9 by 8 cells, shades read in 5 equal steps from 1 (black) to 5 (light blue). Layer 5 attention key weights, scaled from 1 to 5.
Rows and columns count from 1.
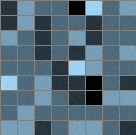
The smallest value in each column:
2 3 2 2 1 1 3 2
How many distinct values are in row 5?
4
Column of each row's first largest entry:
6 2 1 6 5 1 3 2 1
